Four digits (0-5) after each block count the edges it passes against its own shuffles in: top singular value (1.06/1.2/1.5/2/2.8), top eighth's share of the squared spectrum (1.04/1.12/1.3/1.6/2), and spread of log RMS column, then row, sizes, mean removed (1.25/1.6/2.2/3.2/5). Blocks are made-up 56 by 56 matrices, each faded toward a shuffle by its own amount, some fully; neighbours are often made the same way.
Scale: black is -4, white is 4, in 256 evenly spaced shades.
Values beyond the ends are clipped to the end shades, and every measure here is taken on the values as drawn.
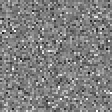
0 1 0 0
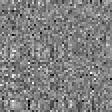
4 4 2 1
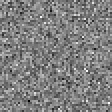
0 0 0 0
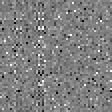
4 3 1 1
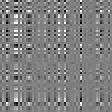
5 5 4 4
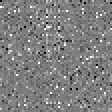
3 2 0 0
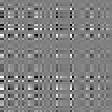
5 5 4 4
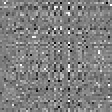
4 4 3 2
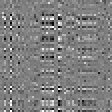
5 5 3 3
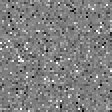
1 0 0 0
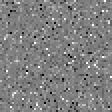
0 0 0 0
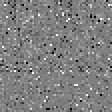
3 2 0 0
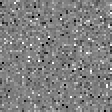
3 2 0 1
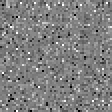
3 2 0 1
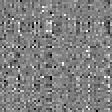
4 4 2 2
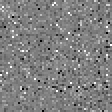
1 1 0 0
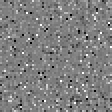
2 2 0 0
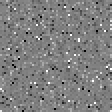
1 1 0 0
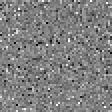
0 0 0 0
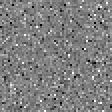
0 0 0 0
